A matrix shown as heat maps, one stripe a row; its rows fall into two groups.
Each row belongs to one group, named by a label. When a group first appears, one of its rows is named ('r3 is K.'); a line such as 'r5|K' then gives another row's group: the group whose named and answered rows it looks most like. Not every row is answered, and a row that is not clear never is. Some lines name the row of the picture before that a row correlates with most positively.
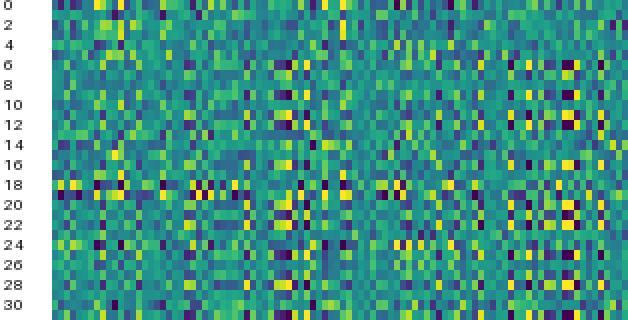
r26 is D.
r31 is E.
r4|D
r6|E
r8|D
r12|E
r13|D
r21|E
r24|D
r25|E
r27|E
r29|E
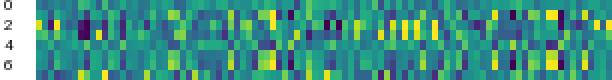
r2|D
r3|D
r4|E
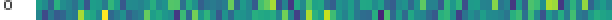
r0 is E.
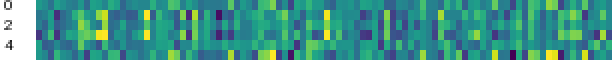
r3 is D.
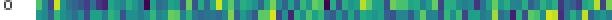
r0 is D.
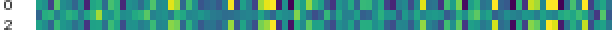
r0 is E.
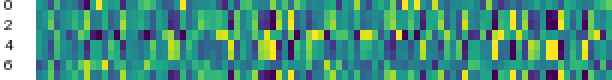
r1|E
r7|E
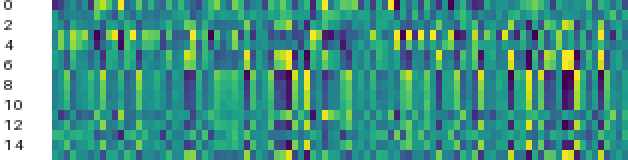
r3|D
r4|D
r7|E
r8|E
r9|E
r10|E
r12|E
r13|D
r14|E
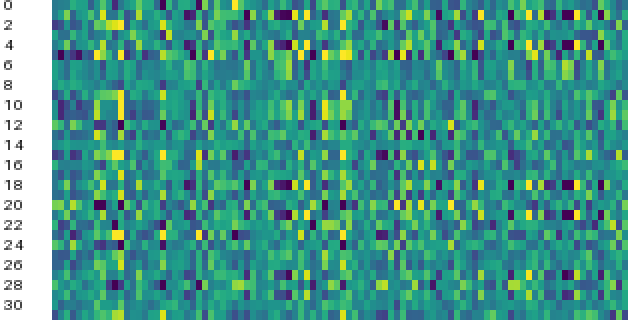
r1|E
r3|D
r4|E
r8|D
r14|E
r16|D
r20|D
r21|E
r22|D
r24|D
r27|E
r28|D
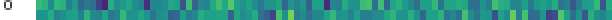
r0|D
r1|E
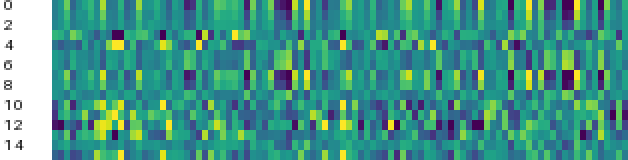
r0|E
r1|E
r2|E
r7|E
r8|E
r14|E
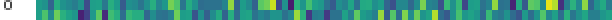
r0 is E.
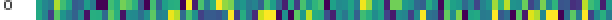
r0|D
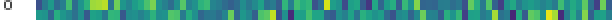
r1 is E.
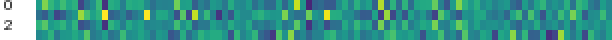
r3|E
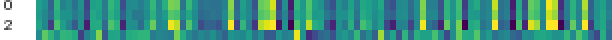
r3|D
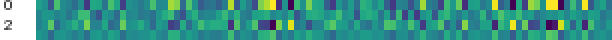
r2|E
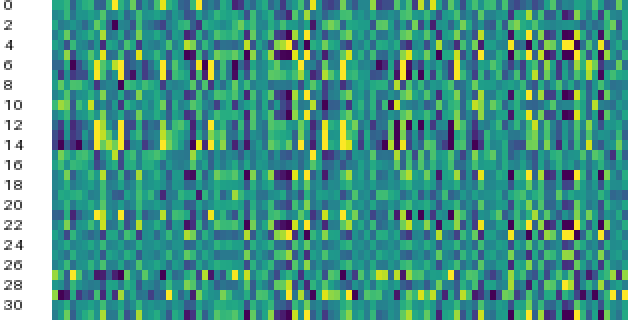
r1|E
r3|E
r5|E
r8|D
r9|E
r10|D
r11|E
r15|D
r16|D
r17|E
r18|E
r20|E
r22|E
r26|E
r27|D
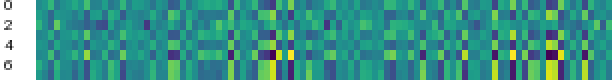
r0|E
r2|D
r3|E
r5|E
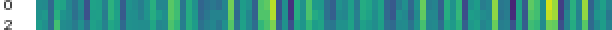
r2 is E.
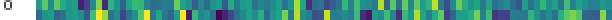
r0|D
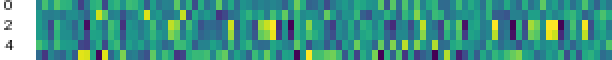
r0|D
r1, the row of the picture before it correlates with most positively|1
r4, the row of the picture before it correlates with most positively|0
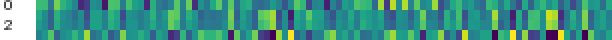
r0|D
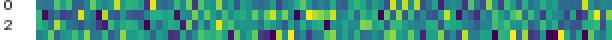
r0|D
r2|D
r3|E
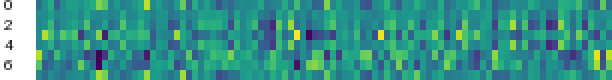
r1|E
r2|E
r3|D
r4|E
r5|D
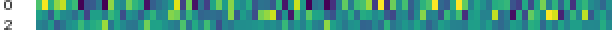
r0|D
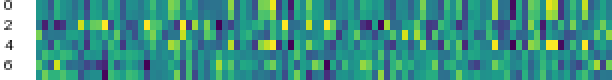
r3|D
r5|D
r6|D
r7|D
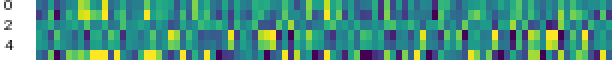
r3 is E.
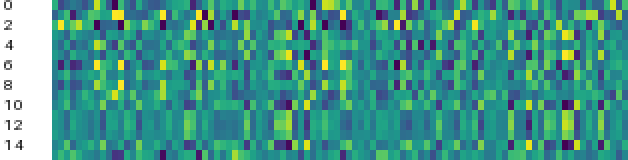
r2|D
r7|E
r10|E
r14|E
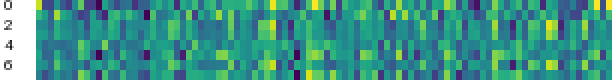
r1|D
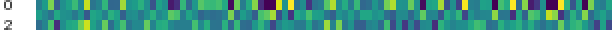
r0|E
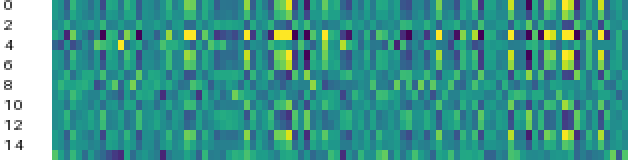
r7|E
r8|D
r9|D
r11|E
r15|D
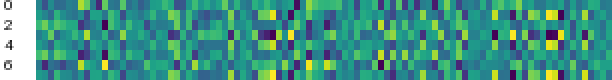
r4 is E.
